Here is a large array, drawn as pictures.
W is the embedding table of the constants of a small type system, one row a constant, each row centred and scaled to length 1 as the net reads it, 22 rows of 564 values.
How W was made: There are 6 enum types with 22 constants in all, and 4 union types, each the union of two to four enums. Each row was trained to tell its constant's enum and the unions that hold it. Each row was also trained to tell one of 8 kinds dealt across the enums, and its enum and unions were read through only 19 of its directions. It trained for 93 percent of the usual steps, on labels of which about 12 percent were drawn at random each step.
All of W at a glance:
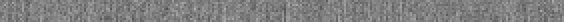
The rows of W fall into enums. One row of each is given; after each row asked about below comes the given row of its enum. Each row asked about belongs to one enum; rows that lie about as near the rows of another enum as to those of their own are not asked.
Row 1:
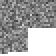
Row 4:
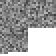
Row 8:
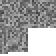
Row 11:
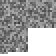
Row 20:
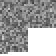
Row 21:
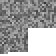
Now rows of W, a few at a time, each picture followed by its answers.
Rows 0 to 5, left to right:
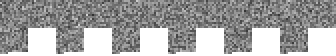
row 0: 8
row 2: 11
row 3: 4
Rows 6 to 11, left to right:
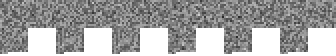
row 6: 11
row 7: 8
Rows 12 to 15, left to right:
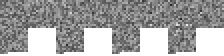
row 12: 11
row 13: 4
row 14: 4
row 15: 1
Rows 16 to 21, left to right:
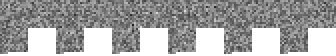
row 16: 11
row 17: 21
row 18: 21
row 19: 21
